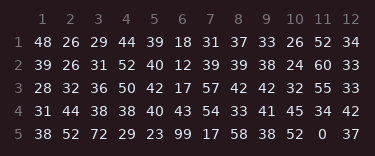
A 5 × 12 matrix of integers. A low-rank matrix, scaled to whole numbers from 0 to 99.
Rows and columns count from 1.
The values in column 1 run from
28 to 48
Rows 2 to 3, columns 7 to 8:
39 39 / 57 42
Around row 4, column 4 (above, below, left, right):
50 29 38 40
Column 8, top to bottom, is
37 39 42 33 58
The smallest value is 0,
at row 5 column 11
